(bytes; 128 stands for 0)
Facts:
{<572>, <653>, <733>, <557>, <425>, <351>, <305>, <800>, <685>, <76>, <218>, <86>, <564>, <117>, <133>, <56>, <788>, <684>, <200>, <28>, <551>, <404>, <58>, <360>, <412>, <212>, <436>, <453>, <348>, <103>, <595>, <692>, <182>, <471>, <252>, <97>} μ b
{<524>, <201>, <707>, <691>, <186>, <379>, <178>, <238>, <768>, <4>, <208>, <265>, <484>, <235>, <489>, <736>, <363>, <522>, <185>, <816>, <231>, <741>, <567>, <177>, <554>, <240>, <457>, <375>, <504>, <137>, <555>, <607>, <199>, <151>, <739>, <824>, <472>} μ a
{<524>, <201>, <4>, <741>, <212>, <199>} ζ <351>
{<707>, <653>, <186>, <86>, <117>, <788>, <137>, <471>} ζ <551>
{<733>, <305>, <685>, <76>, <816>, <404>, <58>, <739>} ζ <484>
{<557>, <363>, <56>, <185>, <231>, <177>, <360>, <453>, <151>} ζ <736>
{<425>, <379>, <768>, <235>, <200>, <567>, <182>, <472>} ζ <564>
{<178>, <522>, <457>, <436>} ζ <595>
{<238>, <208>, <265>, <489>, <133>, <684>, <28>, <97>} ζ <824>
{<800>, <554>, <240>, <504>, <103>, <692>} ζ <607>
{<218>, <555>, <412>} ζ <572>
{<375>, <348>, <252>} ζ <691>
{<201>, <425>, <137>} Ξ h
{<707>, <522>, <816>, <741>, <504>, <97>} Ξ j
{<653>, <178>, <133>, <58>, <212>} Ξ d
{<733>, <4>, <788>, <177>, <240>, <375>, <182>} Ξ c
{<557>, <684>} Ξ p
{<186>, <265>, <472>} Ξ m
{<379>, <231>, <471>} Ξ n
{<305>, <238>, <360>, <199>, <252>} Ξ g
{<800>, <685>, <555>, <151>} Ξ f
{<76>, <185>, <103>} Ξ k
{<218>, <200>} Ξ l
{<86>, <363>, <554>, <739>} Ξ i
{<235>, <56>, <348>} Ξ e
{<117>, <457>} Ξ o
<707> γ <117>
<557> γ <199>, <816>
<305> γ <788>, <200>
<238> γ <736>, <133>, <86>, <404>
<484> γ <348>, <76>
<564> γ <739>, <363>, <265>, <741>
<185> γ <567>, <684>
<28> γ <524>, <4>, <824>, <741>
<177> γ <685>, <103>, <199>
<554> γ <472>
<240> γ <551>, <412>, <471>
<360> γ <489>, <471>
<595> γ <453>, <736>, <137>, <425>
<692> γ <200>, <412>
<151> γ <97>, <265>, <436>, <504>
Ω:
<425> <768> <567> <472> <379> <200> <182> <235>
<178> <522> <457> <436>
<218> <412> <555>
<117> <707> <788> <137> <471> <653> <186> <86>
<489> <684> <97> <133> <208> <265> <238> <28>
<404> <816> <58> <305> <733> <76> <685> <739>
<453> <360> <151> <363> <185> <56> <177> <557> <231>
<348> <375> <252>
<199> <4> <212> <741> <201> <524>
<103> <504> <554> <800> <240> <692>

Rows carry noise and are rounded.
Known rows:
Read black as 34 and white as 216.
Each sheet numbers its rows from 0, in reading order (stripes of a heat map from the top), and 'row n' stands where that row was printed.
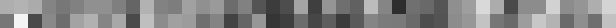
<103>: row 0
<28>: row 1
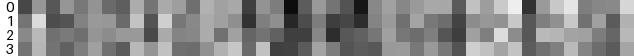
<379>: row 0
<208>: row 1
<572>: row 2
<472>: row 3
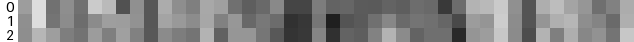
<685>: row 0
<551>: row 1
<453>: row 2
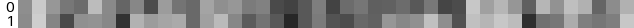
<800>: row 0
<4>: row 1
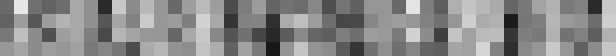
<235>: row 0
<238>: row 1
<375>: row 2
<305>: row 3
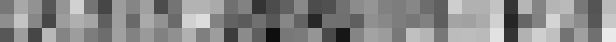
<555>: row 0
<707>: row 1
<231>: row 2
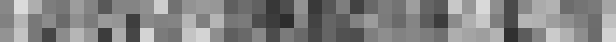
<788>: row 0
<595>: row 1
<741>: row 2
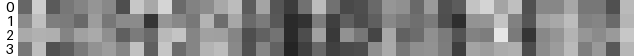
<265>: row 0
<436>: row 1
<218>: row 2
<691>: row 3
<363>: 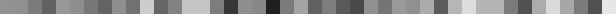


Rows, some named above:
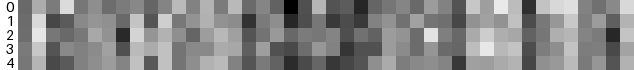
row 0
<471>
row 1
<208>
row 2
<235>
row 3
<186>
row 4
<691>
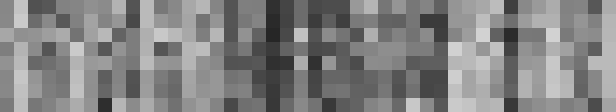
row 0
<484>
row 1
<692>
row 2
<117>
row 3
<151>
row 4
<684>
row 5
<800>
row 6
<800>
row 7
<177>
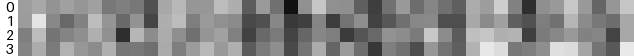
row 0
<305>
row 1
<133>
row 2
<177>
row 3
<86>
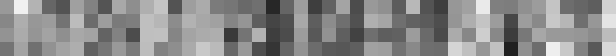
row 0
<348>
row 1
<425>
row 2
<200>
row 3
<137>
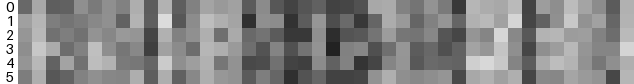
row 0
<607>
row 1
<185>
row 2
<572>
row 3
<97>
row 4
<557>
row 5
<736>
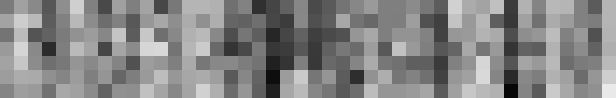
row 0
<555>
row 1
<212>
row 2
<691>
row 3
<178>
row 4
<404>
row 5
<360>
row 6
<199>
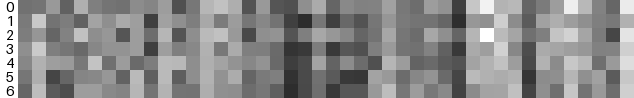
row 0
<554>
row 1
<564>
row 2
<739>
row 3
<351>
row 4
<425>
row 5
<524>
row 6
<489>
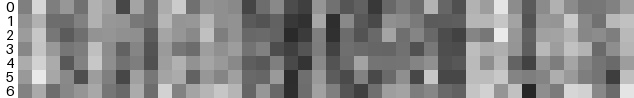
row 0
<182>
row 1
<684>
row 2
<412>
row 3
<800>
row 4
<58>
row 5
<56>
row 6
<201>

